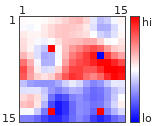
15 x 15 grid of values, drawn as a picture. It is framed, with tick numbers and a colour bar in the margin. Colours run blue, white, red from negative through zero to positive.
Lone odd cells: 4, 3 higher and 1 lower than their neighbours. Ninth with the highest average: middle right. Ninth with the lowest average: bottom middle. Seam: horizontal, 60% of the way down, the top part higher.
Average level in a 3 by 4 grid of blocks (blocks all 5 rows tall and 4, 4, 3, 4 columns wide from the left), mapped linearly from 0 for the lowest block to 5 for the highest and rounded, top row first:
3 4 4 3
3 3 5 5
2 0 0 1
